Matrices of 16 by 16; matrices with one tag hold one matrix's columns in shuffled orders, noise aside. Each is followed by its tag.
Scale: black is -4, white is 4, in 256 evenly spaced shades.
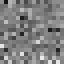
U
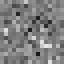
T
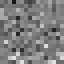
U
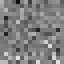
U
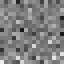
U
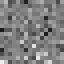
U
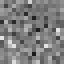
T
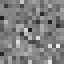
T
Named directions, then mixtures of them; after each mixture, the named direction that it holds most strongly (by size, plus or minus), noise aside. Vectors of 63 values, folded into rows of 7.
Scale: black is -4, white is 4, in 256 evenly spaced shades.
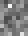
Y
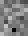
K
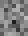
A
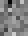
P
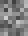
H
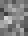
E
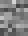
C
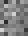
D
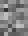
C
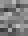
C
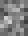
E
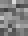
C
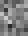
H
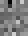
P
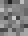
P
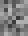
H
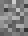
C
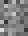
D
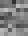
C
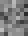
H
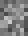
E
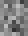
K
